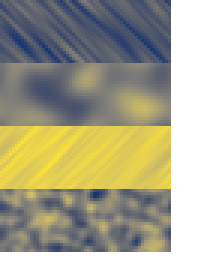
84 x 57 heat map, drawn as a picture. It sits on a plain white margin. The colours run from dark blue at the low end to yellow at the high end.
It is made of 4 by 1 panels. Panel 1,1: low, slanting down to the right. Panel 2,1: middling, smooth, strong in contrast. Panel 3,1: very high, slanting up to the right, faint in contrast. Panel 4,1: middling, blotchy, strong in contrast.
